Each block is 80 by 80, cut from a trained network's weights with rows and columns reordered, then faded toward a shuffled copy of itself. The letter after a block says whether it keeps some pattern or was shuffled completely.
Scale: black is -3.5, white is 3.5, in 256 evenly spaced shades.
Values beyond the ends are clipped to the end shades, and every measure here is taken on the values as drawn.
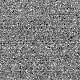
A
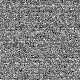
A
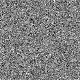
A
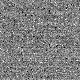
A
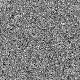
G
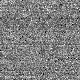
A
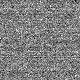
A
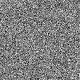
A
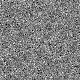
G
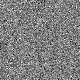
G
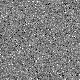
G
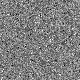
G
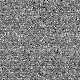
A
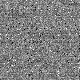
A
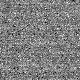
A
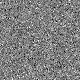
G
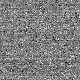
A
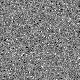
G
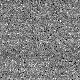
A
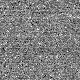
A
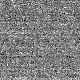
A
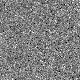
G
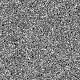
G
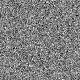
A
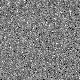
G
